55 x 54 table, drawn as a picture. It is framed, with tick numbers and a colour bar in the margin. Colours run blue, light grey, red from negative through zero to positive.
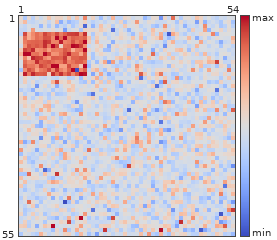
The values are skewed, with a long tail toward high values. The halves do not mirror each other. An odd patch, higher than its surroundings, sits in the top left. The ninth with the highest average is the top left. No regular stripes run through it.
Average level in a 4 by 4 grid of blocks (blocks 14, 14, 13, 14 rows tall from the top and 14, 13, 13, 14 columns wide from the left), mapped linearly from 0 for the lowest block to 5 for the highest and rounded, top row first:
5100
1000
0000
0000
